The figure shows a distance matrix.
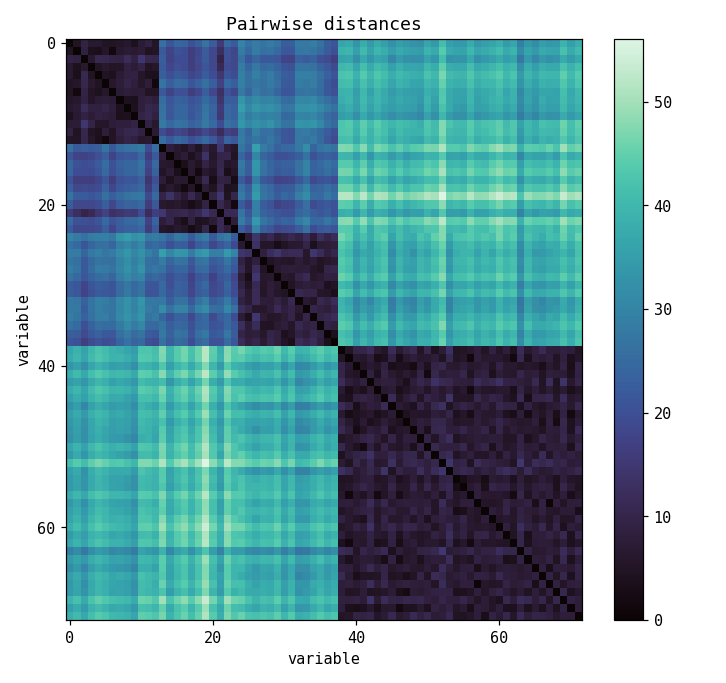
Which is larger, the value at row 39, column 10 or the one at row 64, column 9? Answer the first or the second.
the first
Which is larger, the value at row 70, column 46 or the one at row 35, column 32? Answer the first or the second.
the second
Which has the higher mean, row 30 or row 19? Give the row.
19
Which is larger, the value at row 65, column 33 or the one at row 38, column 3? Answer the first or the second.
the second
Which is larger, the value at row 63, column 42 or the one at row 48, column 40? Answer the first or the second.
the first
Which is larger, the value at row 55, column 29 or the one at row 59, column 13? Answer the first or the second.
the second
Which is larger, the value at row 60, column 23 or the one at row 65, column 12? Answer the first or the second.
the first
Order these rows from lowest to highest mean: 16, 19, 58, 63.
63, 58, 16, 19
